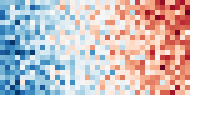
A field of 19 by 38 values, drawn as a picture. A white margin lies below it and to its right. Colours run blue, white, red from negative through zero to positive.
Odd rows or columns: none. Average level on the scale: 50%. Grain: fine. Stripes: none. Ninth with the highest average: top right. Slope: up to the right.
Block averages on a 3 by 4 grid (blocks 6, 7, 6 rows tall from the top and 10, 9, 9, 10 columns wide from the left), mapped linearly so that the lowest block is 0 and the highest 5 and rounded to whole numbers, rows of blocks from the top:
1 2 3 5
0 2 3 4
0 2 3 4
